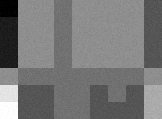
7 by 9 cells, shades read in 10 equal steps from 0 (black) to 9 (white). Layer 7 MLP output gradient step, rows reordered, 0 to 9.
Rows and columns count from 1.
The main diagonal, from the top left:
0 5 5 4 4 3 3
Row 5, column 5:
4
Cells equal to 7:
0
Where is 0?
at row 1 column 1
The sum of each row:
37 38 38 38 38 38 38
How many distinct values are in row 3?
4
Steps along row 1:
up same down up same same same down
